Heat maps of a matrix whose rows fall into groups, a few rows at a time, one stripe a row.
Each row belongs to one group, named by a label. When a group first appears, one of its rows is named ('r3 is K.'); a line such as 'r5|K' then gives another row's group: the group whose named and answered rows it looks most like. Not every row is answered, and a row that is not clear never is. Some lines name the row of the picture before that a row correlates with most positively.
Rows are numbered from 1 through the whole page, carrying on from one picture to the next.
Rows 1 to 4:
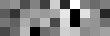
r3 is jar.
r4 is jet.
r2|jar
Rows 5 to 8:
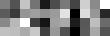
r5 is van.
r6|jar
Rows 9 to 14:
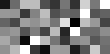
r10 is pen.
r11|jar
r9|van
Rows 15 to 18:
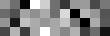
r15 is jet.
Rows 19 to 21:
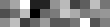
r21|pen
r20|jet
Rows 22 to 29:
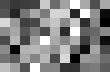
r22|jet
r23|jar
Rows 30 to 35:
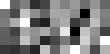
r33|jar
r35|jet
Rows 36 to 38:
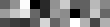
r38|jet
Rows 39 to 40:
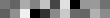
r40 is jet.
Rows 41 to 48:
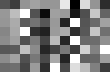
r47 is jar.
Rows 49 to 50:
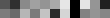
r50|jar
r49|jar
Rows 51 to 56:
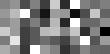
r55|pen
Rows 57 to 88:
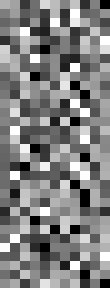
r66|jar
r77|jar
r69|pen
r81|jet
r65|jet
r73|jet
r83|pen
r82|jar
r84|van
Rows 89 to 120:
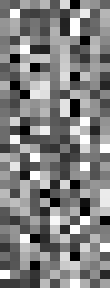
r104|pen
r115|jet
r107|pen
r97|jar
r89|jar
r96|jet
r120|jet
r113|jar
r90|pen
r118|jet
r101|jar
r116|van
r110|van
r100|jar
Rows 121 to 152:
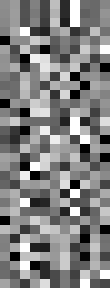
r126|van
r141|jar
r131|jar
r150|jet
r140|jet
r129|jar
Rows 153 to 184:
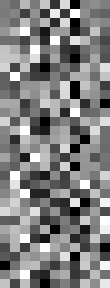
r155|jar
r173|pen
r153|jar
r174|jet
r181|jar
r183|jet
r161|pen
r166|van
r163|jar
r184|van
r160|van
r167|jet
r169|jar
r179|jet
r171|jar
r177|van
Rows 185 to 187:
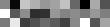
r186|van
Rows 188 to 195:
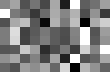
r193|van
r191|pen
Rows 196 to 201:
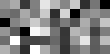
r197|jar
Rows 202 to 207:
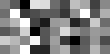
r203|pen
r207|jet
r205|jet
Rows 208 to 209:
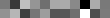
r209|pen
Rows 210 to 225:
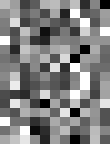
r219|pen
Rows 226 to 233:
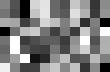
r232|jet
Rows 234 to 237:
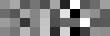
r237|jar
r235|jar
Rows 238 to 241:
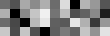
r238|jar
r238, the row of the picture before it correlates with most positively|235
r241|van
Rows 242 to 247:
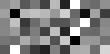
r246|jar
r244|pen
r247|pen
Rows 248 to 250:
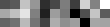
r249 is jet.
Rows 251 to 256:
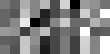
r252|van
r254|pen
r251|jar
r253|jet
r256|van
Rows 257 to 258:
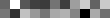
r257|pen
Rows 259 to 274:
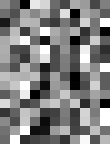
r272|van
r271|van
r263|jet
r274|pen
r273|jet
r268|jet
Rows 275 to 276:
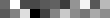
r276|jet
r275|pen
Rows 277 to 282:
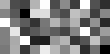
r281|jet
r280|pen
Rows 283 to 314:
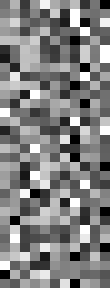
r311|jet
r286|pen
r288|van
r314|jar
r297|van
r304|jet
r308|pen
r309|pen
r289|van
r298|jar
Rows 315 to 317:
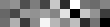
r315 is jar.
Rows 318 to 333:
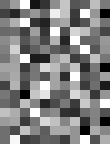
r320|jet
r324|jet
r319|jar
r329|van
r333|pen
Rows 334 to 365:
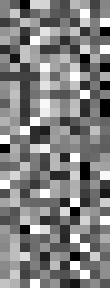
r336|van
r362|jet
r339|van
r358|van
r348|jet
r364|pen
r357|jar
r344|pen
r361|pen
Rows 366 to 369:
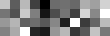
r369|jet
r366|van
